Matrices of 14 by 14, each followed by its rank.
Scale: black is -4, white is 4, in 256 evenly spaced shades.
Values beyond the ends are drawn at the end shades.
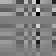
one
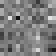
three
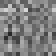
three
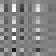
one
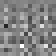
three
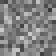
full rank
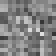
three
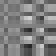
one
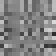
two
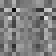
two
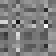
two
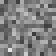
full rank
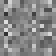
three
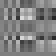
one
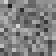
full rank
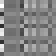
one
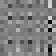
two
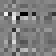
two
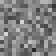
full rank
